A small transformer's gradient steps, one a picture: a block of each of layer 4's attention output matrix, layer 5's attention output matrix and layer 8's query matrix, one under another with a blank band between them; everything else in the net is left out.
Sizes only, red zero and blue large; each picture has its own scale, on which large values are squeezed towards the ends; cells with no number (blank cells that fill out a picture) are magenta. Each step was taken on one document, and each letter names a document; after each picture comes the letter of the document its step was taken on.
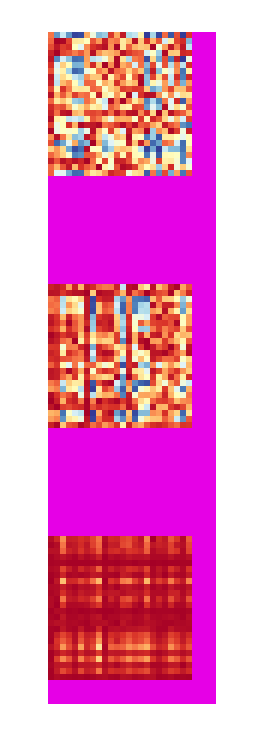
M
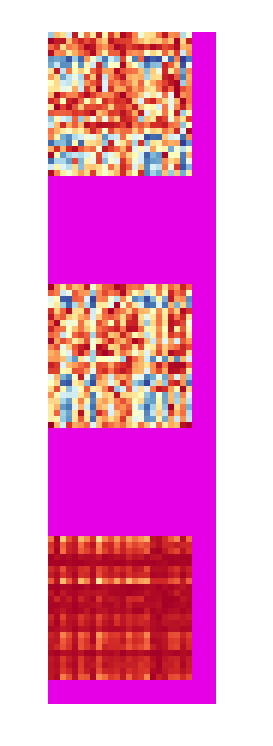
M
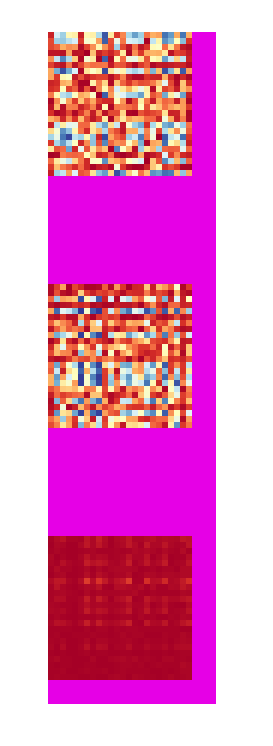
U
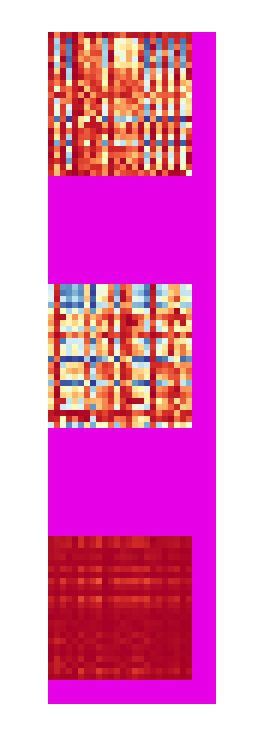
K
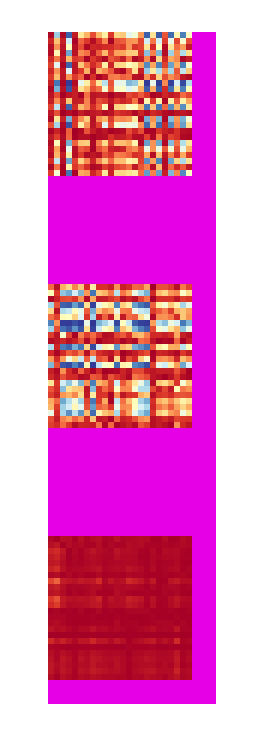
K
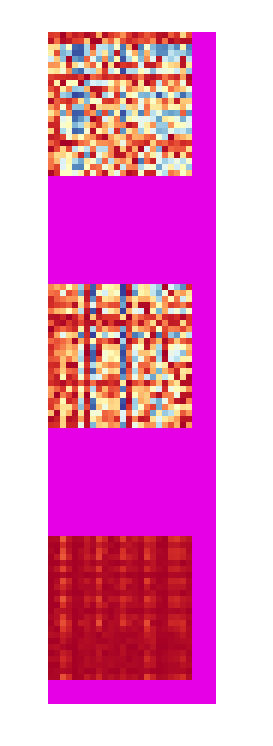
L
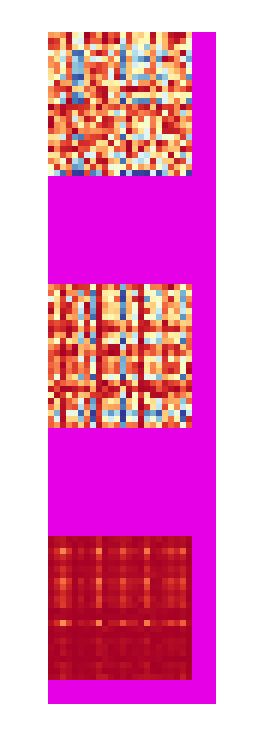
L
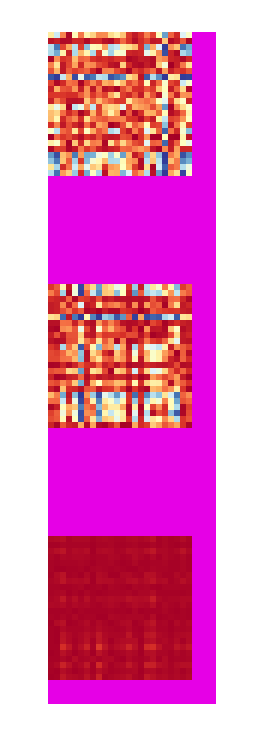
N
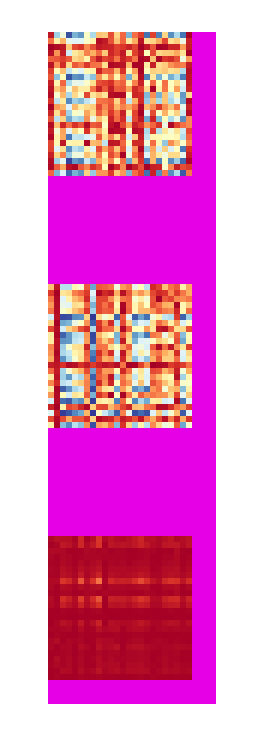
M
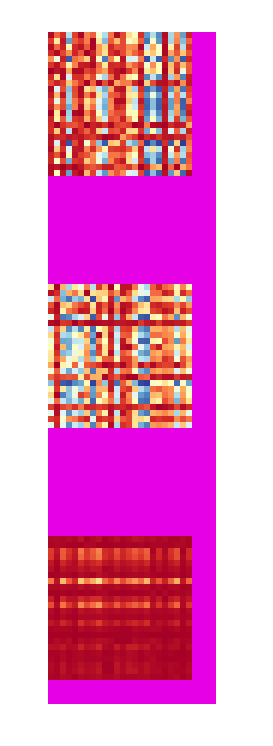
K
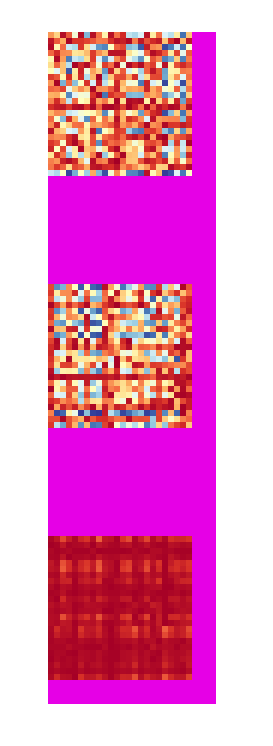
U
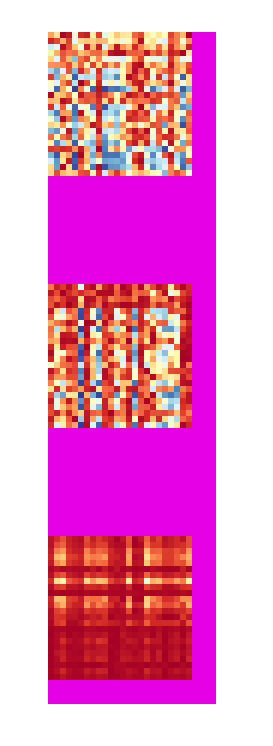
N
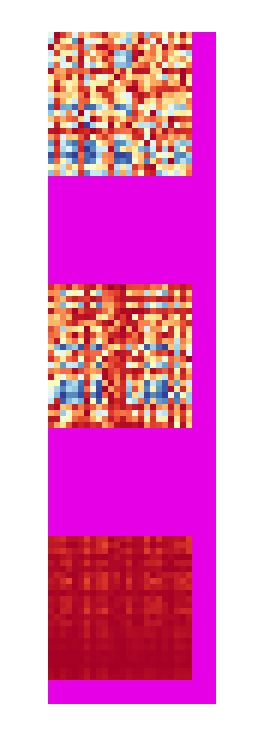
U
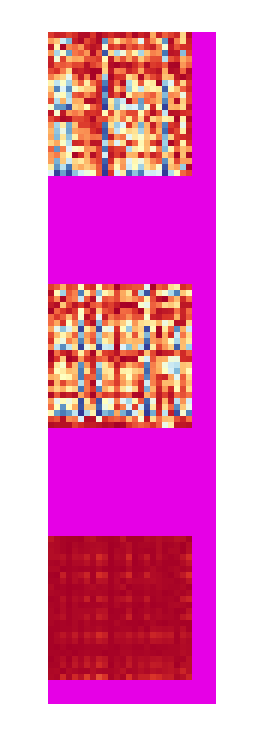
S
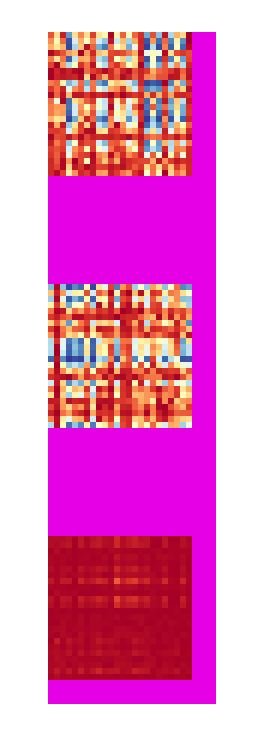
K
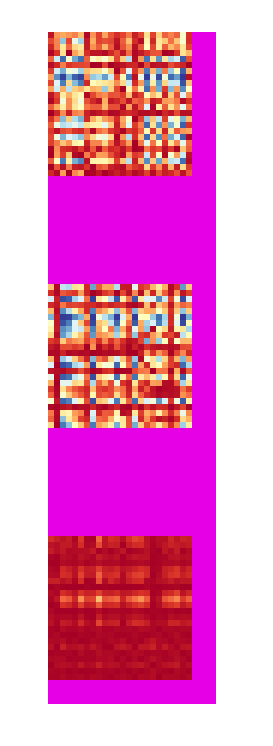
M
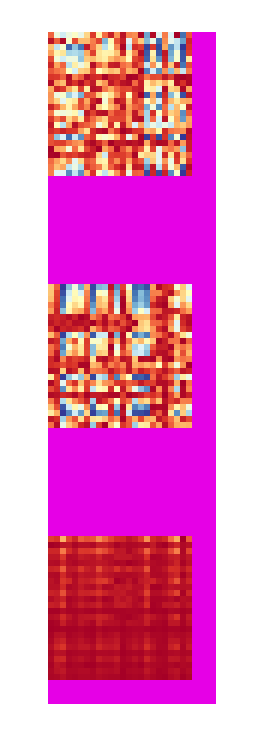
M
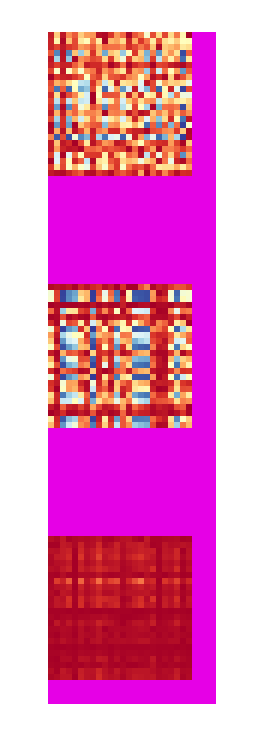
K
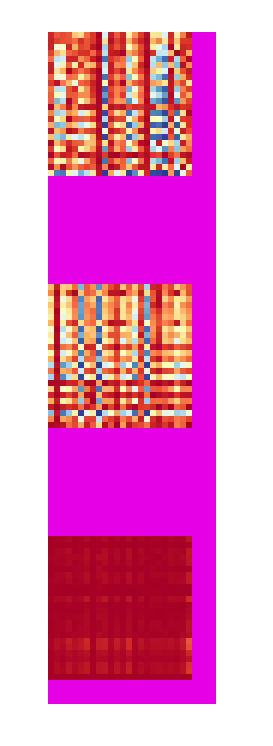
S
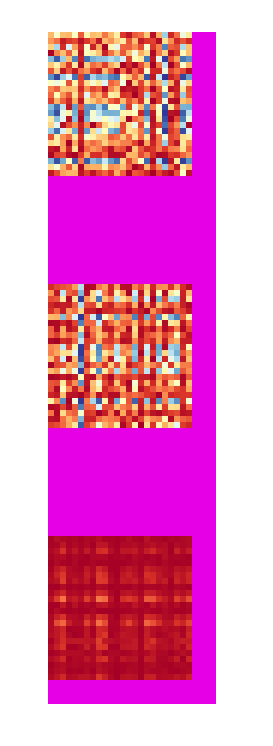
N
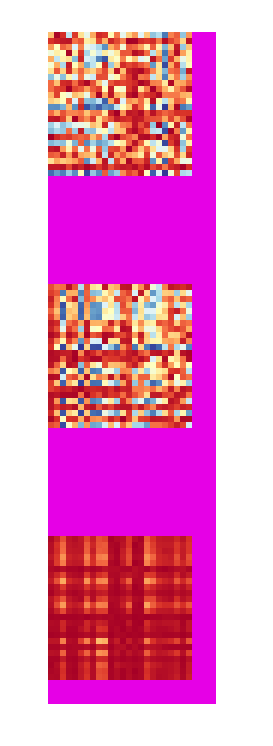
N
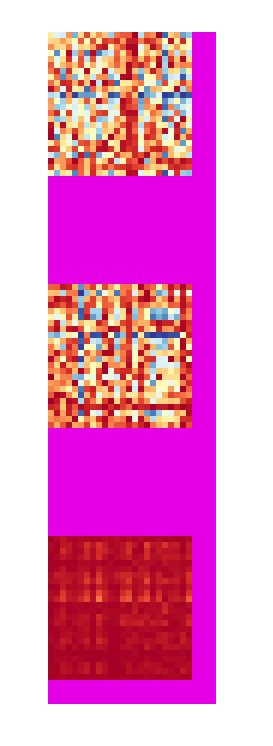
N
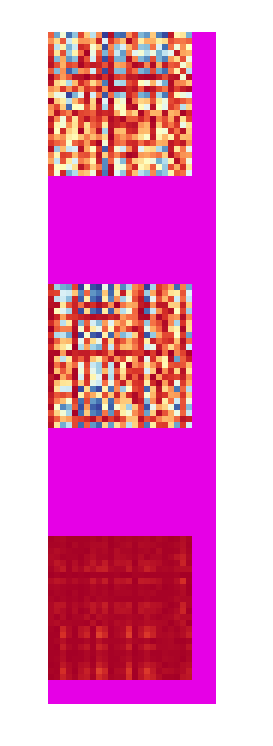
U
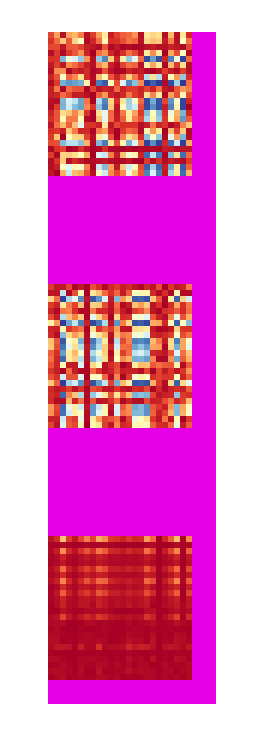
M
